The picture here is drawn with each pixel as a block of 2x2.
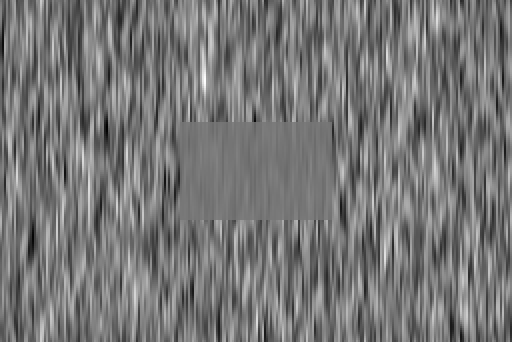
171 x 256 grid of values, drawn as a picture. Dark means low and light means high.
Mirror symmetry: none. Grain: streaks running down. Calmest part: centre. Odd patch: calmer, in the centre.
